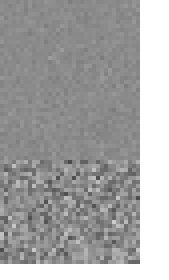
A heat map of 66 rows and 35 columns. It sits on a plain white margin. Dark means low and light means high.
Slope: none. Seam: horizontal, 60% of the way down, the top part calmer. Grain: fine. Histogram: heavy tails on both sides.
